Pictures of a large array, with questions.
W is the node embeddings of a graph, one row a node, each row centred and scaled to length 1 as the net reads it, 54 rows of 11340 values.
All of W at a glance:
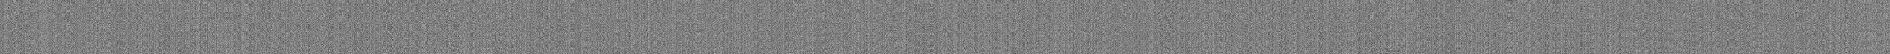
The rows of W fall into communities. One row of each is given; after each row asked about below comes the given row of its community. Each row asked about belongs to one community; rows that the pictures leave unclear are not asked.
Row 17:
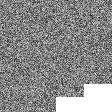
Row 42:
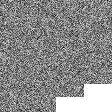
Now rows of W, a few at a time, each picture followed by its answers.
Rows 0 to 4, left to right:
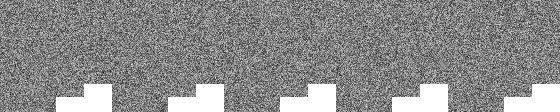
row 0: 17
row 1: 17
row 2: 17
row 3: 17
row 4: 42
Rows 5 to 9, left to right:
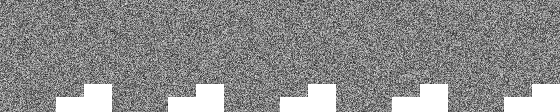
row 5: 42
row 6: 42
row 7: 17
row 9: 42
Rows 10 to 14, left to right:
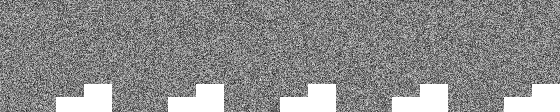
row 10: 42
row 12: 17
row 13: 17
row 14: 42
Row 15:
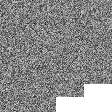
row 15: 17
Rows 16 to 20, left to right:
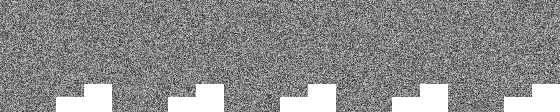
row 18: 17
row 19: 42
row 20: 17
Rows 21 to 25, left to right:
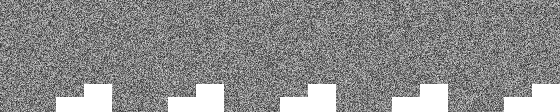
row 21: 42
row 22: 42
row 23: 17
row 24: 42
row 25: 42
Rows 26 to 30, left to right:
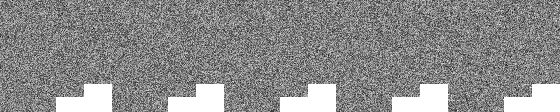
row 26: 42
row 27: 17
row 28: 42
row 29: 42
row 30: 17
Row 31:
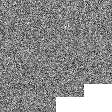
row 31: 42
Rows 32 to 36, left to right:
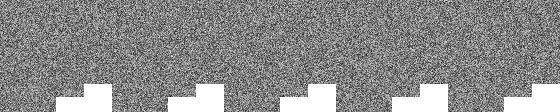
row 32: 17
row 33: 17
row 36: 42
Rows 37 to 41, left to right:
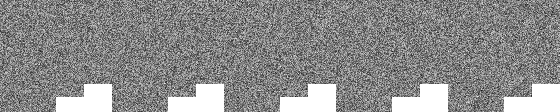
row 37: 17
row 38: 42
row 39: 17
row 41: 42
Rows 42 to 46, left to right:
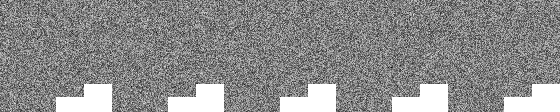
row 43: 42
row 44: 42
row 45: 42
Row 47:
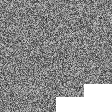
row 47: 17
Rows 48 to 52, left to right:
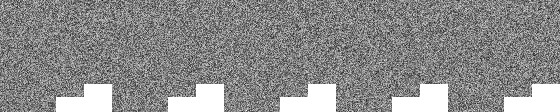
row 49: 42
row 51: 42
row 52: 17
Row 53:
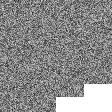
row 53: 42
